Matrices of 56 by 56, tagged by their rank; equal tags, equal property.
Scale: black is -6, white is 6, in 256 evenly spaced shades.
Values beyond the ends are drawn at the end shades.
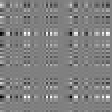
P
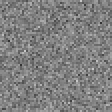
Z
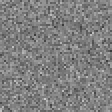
Z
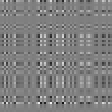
P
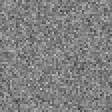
Z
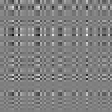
P
